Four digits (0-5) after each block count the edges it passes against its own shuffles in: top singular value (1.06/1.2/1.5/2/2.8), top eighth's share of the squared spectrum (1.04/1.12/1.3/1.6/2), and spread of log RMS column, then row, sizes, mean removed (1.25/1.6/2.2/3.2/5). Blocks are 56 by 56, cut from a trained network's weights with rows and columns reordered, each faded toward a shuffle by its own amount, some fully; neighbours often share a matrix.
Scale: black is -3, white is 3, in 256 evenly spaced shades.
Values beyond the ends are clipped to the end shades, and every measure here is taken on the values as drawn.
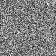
1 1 0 0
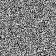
1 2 0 0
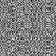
4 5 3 2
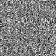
3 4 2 1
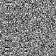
3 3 1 1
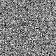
1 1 0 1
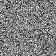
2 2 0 0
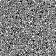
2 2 0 0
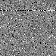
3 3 0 1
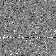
2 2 0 1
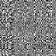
3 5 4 2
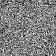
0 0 0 0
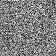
0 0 0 0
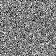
0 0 0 0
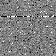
3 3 0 1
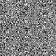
3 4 2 1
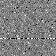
3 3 0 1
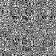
3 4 2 2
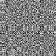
4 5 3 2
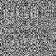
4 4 2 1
